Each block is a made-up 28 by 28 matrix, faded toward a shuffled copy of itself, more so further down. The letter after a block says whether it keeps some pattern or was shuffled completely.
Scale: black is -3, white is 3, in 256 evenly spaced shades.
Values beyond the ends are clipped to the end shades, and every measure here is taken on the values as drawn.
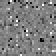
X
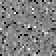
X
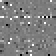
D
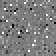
X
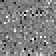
D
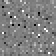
X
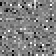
D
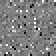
X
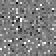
D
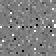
D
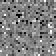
D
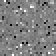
X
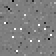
X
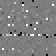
D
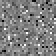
X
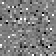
D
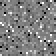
X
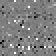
D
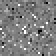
X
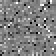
D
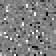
X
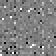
D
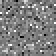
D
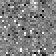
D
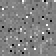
X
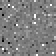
X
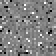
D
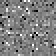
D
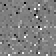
D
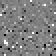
X
